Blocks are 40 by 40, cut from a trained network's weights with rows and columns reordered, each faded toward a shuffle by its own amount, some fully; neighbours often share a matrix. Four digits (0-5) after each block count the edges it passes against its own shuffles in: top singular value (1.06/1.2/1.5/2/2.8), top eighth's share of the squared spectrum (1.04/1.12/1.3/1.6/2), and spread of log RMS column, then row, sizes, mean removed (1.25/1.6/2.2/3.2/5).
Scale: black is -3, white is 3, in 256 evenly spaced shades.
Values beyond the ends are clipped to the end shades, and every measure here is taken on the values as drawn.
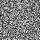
0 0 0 0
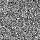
0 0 0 0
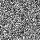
1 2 0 0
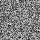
0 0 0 0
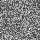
0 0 0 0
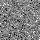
0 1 0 0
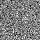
0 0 0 0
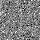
0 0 0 0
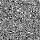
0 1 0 0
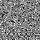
2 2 0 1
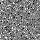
0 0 0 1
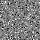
1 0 0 0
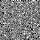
2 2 0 1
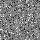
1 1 0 1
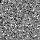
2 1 0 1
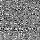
3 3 0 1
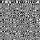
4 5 0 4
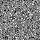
1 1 0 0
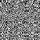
3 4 1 2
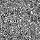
2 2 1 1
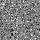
1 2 0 0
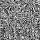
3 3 0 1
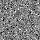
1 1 0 0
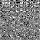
3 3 0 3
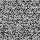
1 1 0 0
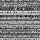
4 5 0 3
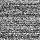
3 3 0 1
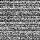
4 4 0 2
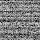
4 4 0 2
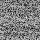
1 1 0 0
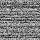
4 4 0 1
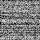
3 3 0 1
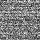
3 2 0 0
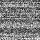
3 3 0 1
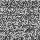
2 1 0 0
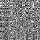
3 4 1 2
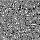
0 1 0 0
